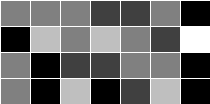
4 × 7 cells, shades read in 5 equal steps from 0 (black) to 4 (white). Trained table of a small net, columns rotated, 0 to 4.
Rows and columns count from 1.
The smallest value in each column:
0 0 1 0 1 1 0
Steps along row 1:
same same down same up down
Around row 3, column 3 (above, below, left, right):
2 3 0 1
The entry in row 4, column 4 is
0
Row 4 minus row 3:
0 0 2 -1 -1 1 0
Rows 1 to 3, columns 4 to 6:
1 1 2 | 3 2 1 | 1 2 2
